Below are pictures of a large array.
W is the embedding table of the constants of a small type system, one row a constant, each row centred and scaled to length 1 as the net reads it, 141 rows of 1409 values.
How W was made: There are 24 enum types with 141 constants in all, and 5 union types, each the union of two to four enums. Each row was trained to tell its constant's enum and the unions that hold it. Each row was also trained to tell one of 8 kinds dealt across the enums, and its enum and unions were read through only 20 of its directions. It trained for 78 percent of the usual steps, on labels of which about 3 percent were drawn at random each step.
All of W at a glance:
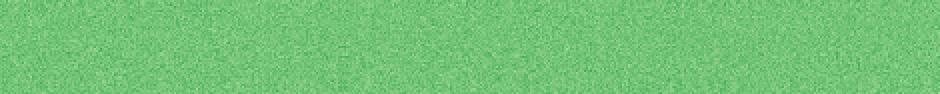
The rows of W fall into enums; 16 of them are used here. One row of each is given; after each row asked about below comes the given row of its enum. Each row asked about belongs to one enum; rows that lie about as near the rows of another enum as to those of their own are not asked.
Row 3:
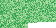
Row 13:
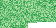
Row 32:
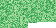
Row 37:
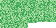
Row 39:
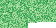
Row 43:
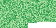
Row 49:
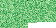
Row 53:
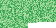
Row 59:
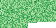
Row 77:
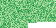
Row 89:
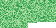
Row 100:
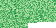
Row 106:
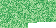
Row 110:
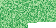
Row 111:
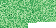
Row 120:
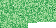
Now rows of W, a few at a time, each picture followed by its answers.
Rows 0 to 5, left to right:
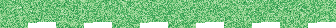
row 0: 32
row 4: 32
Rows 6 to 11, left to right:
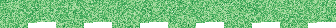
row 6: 39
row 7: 39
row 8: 120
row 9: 120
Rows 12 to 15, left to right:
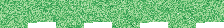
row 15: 110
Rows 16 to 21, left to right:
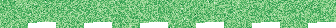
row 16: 120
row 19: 77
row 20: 89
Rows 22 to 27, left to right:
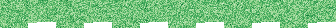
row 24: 111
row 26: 39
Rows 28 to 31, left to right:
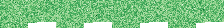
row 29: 49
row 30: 100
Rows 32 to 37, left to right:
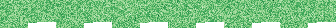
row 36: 32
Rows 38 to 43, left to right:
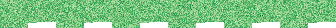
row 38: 3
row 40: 110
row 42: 77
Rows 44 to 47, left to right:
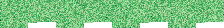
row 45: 49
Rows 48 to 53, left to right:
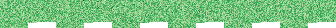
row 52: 111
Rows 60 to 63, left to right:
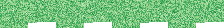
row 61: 13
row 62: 43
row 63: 89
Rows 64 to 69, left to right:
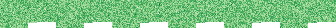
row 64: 49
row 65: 13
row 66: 59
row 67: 77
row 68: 110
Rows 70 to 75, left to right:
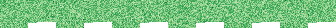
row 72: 89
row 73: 110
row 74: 3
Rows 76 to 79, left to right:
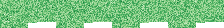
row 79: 89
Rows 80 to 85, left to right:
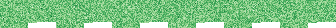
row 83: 106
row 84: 111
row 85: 3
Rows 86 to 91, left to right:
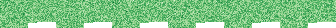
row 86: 100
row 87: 13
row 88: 77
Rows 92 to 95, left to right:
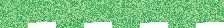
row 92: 53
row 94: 13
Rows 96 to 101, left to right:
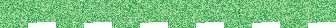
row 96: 120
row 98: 89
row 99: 100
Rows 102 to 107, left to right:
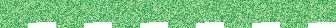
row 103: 13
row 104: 120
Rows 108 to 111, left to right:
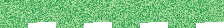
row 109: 39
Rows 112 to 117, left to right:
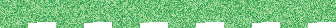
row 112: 89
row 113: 43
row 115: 120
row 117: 32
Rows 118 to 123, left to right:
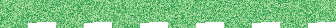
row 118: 13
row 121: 3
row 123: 39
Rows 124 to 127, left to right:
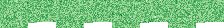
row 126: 3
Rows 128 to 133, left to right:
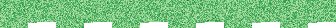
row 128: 49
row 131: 43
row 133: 3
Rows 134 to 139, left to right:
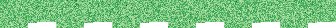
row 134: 39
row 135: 32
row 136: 32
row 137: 59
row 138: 53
